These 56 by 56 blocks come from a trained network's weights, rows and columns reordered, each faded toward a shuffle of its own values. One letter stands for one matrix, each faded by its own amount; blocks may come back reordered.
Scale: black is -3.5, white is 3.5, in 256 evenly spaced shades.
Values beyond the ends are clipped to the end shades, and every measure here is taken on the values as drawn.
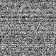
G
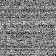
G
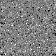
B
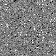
B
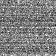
G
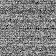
G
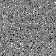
B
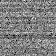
G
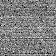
G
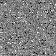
B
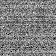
G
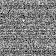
G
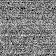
G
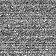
G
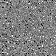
B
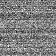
G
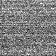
G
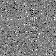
B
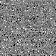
B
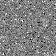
B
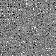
B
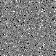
B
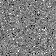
B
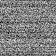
G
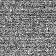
G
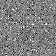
B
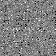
B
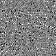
B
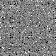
B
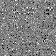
B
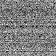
G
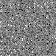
B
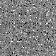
B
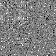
B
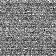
G
